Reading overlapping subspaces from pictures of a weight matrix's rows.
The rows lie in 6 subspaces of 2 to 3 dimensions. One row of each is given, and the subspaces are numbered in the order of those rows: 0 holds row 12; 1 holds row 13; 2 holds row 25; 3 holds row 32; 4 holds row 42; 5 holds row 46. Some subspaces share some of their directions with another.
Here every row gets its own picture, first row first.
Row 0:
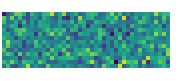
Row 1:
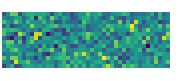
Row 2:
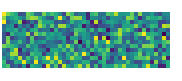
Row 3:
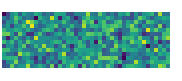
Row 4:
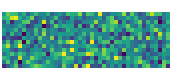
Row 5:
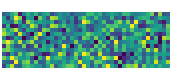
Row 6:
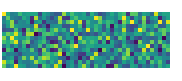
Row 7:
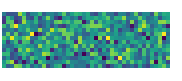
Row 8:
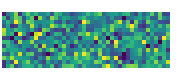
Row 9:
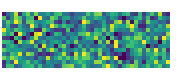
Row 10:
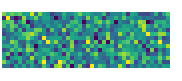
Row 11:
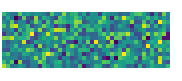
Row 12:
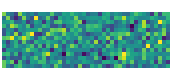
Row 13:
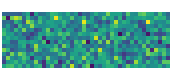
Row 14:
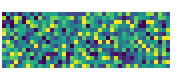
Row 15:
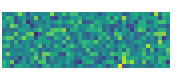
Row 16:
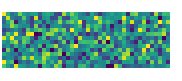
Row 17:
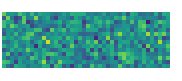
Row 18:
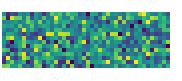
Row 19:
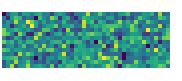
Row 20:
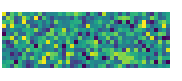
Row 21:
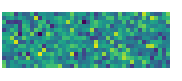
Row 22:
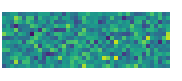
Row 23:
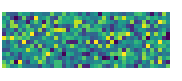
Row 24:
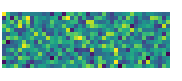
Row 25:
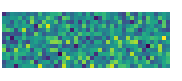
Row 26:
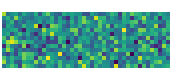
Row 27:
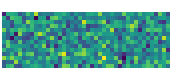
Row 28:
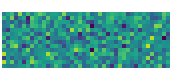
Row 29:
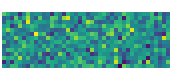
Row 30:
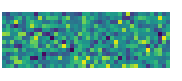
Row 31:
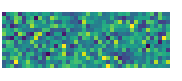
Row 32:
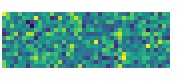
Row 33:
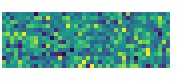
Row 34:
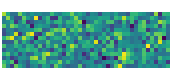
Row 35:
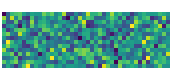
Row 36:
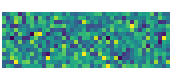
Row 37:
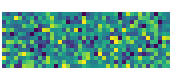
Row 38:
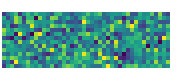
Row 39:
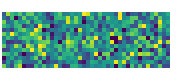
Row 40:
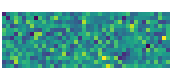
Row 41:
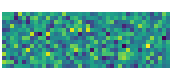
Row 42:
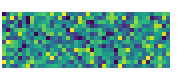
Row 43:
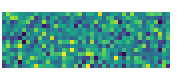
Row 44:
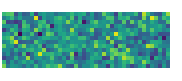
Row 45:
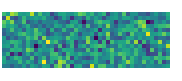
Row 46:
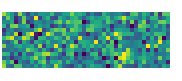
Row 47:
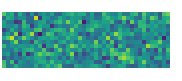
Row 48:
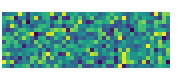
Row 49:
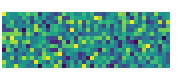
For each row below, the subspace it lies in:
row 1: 1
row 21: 5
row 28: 4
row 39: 2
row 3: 3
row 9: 5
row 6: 2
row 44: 5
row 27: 0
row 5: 2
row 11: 0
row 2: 3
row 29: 4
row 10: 1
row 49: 2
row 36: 3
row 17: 1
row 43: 0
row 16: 2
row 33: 0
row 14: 1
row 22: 0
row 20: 1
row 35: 4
